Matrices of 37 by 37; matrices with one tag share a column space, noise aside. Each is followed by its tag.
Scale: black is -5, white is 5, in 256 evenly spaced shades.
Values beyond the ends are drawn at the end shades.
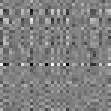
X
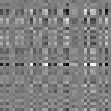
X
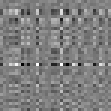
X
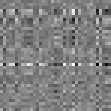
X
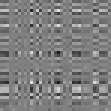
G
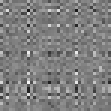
G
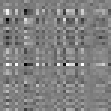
X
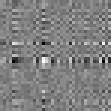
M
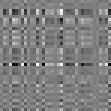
X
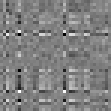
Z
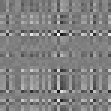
Z
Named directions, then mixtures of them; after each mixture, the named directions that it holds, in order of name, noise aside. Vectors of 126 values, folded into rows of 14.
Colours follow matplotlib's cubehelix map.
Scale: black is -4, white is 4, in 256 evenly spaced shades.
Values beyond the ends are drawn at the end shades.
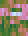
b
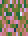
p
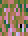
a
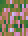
a, b, p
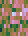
b, p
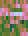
b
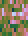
b, p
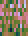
a, b, p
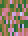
a, b, p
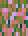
a, b, p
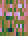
a, b, p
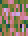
a, b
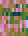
a, b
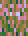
b, p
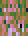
a, b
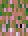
a, p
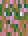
p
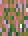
a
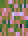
a, b, p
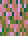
p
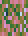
a, p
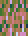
a, p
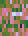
a, b, p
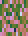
p
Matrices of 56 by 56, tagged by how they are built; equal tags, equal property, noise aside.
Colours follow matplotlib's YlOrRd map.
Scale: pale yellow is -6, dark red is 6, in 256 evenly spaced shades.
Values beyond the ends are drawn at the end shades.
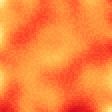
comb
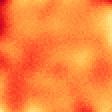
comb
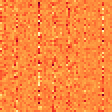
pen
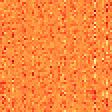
pen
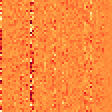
pen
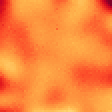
comb
